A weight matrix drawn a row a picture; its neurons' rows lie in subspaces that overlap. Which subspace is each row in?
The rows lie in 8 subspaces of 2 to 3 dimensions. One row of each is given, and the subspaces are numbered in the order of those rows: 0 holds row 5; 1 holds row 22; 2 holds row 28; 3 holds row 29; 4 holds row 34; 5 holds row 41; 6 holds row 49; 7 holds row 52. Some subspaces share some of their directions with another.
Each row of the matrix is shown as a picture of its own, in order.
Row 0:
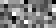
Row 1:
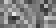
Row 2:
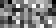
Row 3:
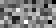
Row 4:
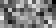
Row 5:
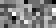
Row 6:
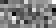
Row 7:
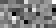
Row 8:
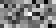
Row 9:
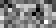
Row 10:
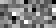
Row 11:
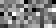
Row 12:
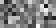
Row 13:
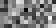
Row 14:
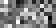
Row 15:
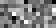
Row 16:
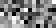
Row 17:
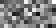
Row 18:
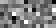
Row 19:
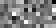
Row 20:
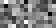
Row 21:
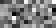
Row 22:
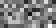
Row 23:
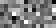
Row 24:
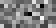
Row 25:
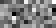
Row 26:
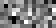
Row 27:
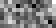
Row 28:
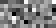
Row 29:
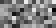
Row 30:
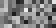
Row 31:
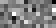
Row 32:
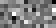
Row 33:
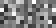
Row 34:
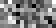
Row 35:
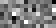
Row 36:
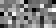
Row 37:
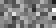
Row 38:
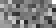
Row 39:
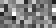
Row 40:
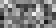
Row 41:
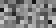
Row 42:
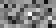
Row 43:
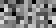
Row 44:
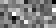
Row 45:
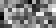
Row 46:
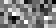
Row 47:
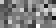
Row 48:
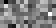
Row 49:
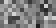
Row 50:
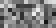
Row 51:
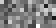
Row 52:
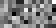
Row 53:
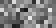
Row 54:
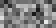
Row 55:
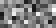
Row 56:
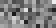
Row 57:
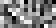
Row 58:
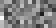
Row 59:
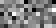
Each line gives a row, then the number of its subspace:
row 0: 2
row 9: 0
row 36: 1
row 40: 0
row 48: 2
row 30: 7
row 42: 1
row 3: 5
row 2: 4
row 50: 0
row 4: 4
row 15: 0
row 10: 3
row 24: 1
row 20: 2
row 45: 4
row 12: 6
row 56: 3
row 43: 5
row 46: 6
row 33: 5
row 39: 5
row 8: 1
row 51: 6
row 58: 4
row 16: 3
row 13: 7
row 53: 3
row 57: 4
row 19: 7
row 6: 7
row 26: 1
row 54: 0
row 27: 4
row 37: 2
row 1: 6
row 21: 3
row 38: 4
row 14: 7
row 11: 1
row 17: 1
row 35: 0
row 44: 6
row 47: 6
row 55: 4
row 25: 3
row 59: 1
